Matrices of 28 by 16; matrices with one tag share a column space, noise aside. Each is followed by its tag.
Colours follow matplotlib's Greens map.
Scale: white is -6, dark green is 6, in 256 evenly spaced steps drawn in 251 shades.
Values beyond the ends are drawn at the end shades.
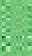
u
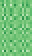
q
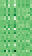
q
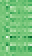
u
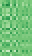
q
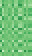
q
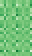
q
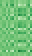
q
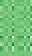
u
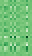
u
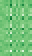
q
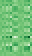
u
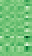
u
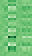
u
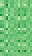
q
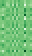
q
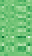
u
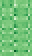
q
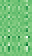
u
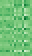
q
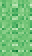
q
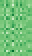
q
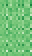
q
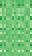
q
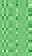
q
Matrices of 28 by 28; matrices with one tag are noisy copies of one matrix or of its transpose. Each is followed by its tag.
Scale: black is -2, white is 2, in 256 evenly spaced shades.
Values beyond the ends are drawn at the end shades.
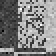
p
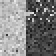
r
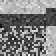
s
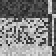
p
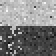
r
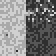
r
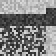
s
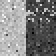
r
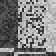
p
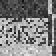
p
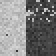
r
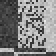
p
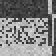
p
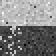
r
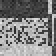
p
